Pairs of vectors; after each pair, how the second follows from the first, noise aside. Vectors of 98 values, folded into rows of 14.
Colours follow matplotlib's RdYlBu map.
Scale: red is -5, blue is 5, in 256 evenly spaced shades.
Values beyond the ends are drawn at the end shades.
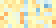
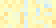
shrunk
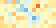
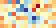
scaled up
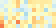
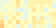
shrunk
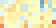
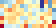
scaled up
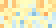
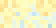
shrunk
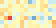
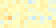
shrunk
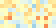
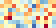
scaled up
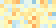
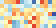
scaled up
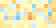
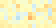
shrunk
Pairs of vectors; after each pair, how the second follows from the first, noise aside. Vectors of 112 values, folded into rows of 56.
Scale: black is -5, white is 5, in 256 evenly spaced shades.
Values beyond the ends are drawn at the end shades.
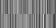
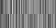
reversed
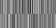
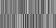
reversed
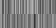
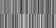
reversed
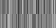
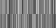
negated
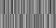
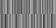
reversed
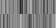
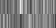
negated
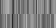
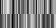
scaled up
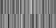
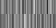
reversed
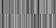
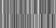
negated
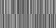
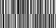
scaled up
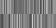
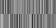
negated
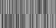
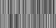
reversed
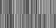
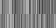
negated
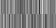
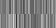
reversed
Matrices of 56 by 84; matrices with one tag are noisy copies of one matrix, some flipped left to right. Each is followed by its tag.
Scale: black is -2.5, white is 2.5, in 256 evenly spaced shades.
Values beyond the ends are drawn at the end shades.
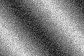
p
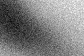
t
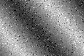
p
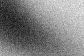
t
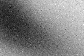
t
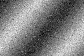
p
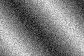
p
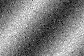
p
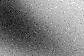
t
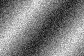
p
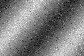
p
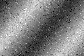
p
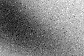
t
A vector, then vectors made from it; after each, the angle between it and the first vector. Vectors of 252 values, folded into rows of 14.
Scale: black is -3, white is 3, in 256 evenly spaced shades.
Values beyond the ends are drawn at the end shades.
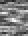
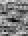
nearly opposite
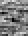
nearly opposite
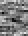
nearly opposite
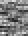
nearly opposite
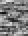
nearly opposite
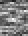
nearly parallel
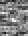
nearly parallel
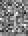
orthogonal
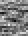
nearly opposite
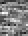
nearly parallel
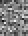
partly aligned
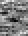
nearly opposite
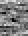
nearly opposite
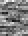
nearly opposite
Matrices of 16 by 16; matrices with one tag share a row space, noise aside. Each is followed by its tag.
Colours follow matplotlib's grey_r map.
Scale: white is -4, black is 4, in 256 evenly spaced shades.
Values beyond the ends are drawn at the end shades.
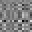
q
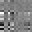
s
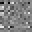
s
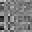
s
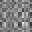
q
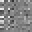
s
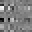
s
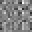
q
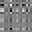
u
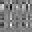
u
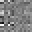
s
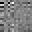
s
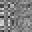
s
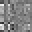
s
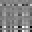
q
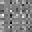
u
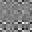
q
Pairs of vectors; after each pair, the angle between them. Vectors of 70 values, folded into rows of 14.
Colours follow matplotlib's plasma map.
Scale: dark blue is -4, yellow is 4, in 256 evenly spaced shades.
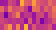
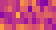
partly aligned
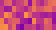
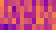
partly opposed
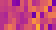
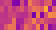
nearly parallel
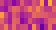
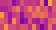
nearly parallel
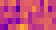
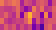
orthogonal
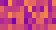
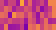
orthogonal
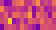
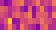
nearly parallel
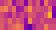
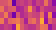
partly aligned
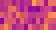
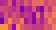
partly aligned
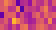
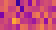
nearly parallel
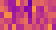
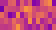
partly opposed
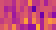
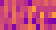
nearly opposite
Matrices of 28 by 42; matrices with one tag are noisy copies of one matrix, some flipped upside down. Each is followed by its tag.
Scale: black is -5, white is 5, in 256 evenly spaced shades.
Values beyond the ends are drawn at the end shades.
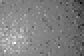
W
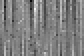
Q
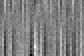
Q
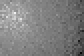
W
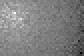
W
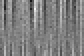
Q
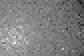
W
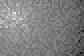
W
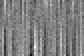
Q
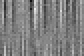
Q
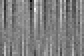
Q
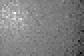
W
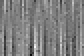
Q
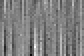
Q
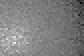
W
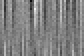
Q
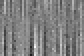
Q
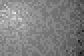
W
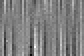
Q
